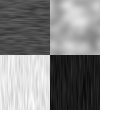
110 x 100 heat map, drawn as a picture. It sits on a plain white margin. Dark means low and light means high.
The table splits into 2 rows of 2 panels. Panel 1,1: low, streaked across, faint in contrast. Panel 1,2: high, smooth. Panel 2,1: very high, streaked downward, faint in contrast. Panel 2,2: very low, streaked downward, faint in contrast.
